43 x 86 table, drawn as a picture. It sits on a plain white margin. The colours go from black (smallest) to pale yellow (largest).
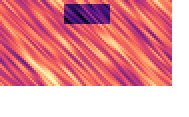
An odd patch, lower than its surroundings, sits in the top middle. Streaks slant down to the right. The top middle is the ninth with the lowest average.
